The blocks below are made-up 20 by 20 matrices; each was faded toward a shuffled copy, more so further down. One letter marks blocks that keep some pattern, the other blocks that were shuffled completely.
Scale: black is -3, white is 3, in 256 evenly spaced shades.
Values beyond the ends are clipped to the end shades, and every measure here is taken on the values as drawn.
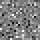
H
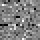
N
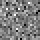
H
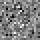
H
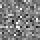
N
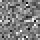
N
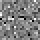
N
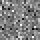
H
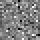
H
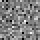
H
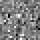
N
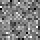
H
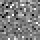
H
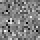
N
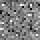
H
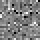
N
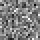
H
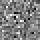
H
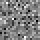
H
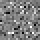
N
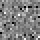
H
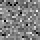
H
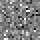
H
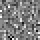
H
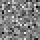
H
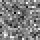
H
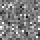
H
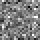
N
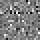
N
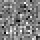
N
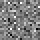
N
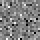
N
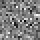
H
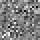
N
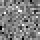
H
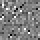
H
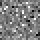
H
